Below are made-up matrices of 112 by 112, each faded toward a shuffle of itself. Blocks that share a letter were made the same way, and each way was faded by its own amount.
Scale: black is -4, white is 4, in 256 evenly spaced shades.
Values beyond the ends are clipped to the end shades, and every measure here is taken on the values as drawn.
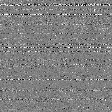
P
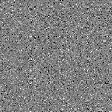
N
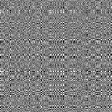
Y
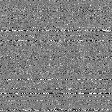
P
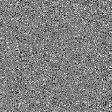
N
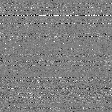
P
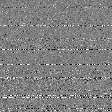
P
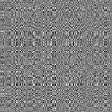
Y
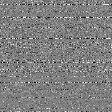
P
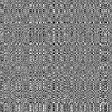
Y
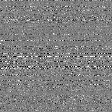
P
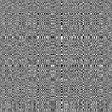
Y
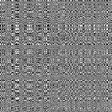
Y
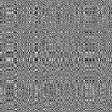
Y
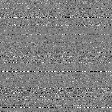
P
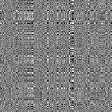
Y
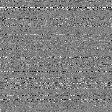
P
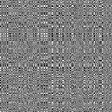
Y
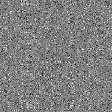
N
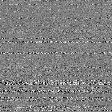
P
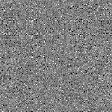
N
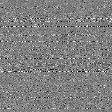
P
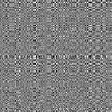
Y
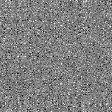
N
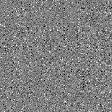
N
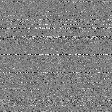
P
